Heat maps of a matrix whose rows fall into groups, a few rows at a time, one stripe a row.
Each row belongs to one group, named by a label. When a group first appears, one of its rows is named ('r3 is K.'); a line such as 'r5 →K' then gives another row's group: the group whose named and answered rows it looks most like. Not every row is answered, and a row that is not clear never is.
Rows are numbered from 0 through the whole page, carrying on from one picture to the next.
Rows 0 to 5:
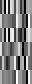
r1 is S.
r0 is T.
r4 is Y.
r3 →S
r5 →S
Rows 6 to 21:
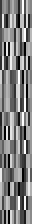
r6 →Y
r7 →Y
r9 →T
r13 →S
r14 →Y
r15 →T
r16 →S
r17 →T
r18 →S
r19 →T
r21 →T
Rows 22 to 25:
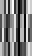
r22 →T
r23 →Y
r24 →Y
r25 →T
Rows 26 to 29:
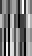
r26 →Y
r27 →T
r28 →T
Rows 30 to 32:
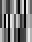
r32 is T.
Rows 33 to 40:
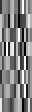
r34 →T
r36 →T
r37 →S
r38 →Y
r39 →S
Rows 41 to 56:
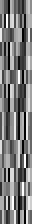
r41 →T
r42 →T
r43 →S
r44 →T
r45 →T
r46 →S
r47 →T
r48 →T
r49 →Y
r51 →S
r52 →S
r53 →T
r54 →Y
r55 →T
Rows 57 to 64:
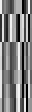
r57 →S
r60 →S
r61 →S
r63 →S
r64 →S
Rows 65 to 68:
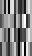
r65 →T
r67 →T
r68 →Y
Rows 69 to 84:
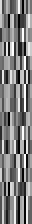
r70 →T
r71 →Y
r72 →T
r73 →S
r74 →Y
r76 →S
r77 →T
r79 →Y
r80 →S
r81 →S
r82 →T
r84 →Y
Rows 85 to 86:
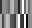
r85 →Y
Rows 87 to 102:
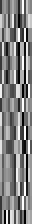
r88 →T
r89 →S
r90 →Y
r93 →S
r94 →Y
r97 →S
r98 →S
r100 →S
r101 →Y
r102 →T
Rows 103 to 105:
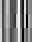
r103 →S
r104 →S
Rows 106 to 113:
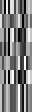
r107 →S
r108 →T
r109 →T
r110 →S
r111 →T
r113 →S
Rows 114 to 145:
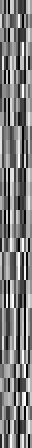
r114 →T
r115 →S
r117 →Y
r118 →Y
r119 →T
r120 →Y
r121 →T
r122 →T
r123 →S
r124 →S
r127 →T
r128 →T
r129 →T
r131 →Y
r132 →S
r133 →S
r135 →T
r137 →Y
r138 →Y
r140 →S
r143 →Y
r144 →T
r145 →Y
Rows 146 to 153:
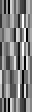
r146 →T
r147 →Y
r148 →S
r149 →Y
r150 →Y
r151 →S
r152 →S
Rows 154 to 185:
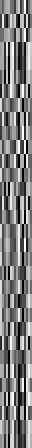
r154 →S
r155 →Y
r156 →S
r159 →T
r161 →S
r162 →Y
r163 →Y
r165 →Y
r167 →T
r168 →Y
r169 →Y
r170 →S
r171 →S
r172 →S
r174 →S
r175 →T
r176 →S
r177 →T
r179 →T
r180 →T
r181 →Y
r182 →T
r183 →Y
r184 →T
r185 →T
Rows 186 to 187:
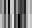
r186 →T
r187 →T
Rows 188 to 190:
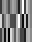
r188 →Y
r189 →S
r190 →T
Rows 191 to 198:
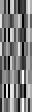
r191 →T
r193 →T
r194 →S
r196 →Y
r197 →T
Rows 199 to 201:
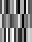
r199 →Y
